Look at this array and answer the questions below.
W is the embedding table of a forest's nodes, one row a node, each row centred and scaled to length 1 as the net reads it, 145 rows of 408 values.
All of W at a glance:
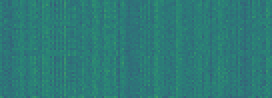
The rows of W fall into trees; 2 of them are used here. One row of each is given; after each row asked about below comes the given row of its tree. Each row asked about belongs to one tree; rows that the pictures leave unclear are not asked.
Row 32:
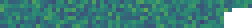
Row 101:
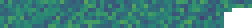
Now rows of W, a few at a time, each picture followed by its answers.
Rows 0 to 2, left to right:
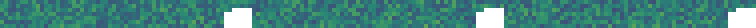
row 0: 32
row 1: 101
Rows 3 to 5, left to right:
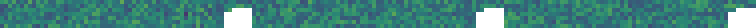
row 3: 101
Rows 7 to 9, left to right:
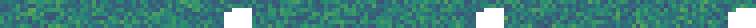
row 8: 101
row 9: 101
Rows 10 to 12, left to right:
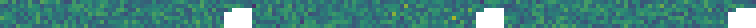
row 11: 32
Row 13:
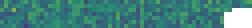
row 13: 32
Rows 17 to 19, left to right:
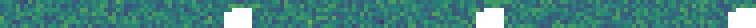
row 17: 101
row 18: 32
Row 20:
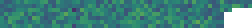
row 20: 101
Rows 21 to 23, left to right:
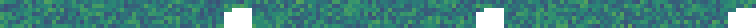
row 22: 101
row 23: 32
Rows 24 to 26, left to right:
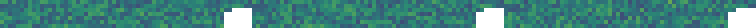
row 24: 101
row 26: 101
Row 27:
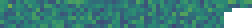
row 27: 32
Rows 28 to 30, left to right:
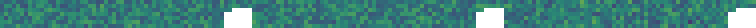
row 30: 32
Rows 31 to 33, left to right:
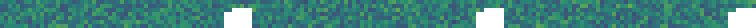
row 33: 32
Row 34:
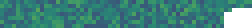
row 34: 32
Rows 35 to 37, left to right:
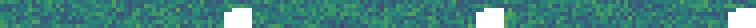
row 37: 101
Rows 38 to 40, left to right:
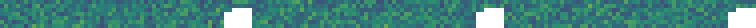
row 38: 32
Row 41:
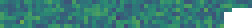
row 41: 101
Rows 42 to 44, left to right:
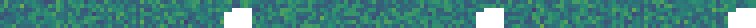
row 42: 32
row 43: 101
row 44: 32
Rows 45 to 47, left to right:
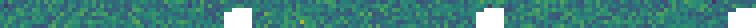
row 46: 32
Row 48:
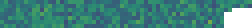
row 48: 32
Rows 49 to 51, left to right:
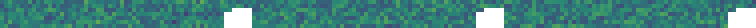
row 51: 101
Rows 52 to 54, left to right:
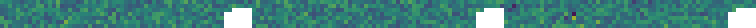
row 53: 32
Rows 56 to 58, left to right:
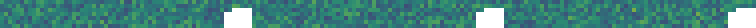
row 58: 32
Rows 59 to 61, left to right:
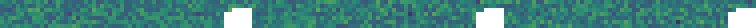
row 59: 101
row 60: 32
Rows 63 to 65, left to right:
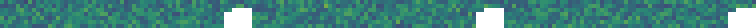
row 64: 101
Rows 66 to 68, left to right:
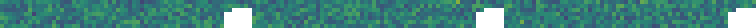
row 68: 32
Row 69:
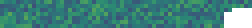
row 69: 101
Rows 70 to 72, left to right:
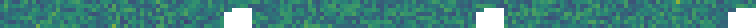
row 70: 32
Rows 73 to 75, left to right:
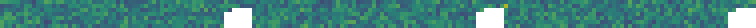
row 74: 101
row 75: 32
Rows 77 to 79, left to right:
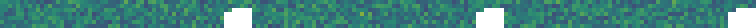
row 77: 32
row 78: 32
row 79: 101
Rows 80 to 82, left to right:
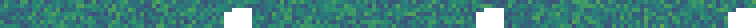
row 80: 32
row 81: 101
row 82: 32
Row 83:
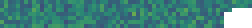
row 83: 32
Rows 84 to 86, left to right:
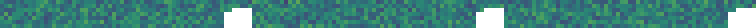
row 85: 101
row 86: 101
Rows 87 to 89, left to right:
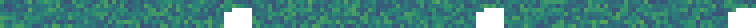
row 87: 101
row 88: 101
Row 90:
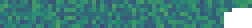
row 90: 32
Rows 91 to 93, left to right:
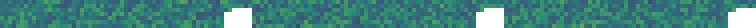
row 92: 101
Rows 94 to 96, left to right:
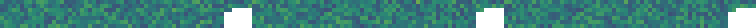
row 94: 101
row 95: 101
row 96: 101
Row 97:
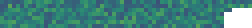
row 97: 101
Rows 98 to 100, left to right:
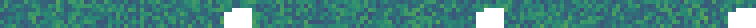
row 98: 32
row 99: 101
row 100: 32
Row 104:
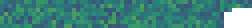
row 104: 101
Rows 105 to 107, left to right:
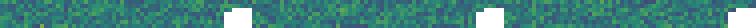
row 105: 101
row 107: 101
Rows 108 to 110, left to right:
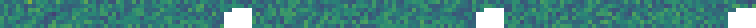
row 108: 101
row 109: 101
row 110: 101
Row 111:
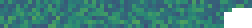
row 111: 101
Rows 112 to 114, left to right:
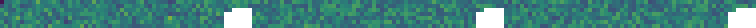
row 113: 101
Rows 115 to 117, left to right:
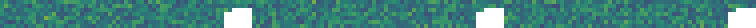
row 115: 32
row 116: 101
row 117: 101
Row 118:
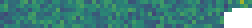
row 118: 32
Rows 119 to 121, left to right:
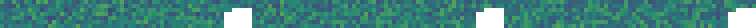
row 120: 101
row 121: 101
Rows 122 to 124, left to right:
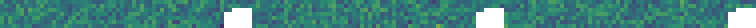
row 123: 32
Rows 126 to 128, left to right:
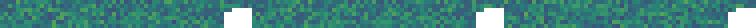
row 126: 101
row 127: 101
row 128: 101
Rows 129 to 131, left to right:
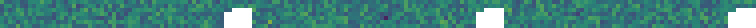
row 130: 32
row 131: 32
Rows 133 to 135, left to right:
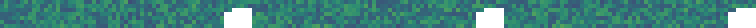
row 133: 32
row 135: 101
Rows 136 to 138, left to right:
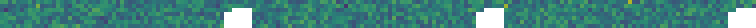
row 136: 101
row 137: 32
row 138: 32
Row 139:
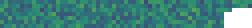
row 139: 32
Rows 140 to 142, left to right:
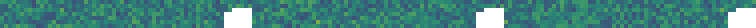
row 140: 101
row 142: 32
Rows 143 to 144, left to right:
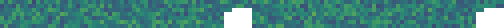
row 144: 101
